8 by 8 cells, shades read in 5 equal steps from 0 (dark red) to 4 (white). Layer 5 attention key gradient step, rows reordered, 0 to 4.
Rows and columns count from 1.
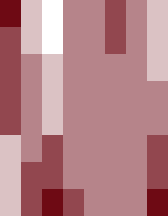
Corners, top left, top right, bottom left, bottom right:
0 3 3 0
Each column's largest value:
3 3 4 2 2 2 2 3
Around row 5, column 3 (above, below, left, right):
3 1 2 2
